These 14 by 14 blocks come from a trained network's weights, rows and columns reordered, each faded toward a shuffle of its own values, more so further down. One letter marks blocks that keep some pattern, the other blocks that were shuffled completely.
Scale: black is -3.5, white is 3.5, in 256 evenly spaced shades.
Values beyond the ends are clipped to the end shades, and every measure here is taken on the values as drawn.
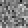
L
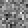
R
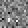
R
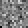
L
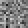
R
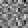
R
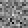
L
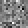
R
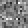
R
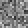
L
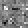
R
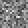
L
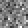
L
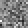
L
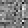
R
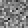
L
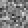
L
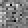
R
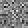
R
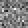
L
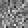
L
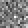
L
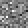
R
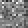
R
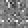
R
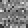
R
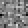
R
